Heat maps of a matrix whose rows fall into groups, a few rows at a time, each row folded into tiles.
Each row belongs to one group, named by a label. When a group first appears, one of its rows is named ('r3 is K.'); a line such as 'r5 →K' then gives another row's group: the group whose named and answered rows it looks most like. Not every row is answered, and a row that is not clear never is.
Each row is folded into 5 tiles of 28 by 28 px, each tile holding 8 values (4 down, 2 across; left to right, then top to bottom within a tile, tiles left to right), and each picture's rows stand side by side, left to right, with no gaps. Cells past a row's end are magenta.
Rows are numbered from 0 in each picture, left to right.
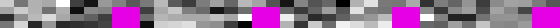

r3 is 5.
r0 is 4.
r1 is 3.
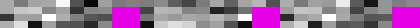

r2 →4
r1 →3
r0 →4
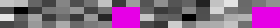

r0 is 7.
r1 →5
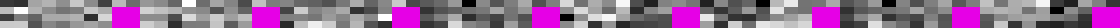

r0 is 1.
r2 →3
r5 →5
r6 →7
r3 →7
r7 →4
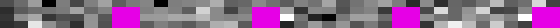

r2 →5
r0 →7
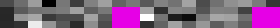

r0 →7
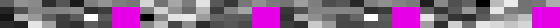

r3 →5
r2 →7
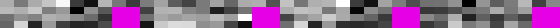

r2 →4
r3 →7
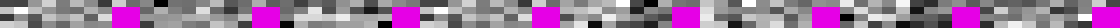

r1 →3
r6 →4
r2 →3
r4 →4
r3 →1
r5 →1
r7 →3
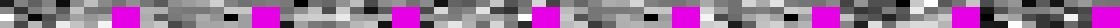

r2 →3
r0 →5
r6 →5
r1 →1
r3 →3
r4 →1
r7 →7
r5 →1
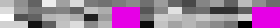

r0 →1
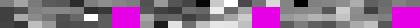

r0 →7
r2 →3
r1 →5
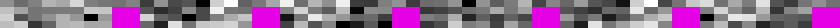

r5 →4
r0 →1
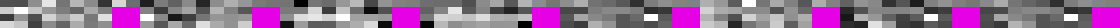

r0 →1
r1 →5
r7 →7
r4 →7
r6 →7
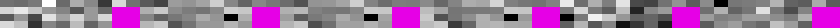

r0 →1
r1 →1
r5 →3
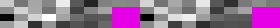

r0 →4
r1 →4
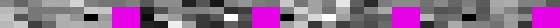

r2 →4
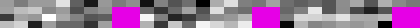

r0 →4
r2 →3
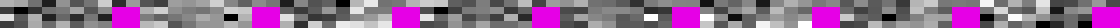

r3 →7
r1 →1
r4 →7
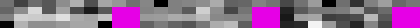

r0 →3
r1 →3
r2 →7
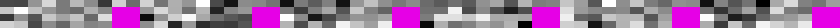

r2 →5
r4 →1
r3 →3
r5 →5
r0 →1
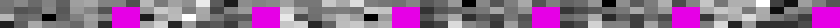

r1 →4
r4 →7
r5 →4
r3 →7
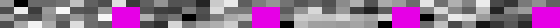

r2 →3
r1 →5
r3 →4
